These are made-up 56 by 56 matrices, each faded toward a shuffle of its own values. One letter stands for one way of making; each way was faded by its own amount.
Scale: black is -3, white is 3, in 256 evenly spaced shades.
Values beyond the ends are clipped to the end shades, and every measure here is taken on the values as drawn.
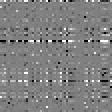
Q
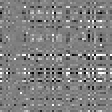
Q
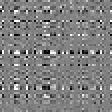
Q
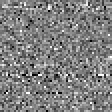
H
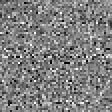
H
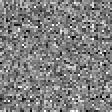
H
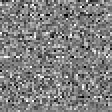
H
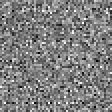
H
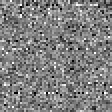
H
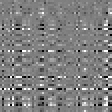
Q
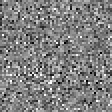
H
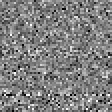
H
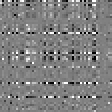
Q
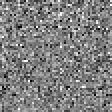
H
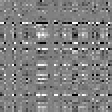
Q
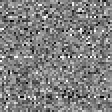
H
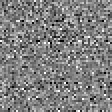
H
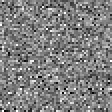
H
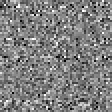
H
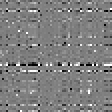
Q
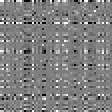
Q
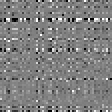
Q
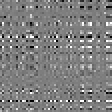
Q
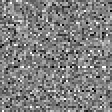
H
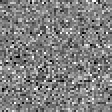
H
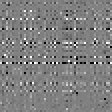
Q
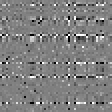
Q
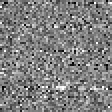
H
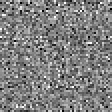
H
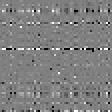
Q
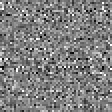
H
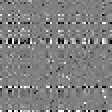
Q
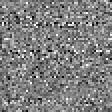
H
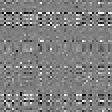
Q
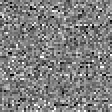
H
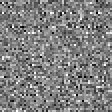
H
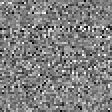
H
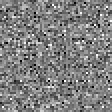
H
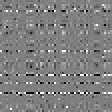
Q
